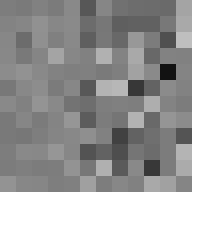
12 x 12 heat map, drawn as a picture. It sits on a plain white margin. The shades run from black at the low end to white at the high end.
The left part is calmer, up to a seam about 40% of the way across. The halves do not mirror each other. The texture is fine-grained noise. Values change most from cell to cell in the middle right.
